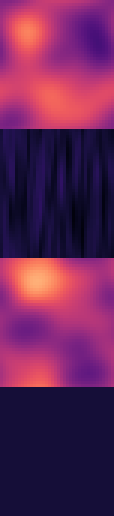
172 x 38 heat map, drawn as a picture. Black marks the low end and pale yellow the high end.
It is made of 4 by 1 panels. Panel 1,1: middling, smooth, strong in contrast. Panel 2,1: very low, streaked downward, faint in contrast. Panel 3,1: middling, smooth, strong in contrast. Panel 4,1: very low, flat.
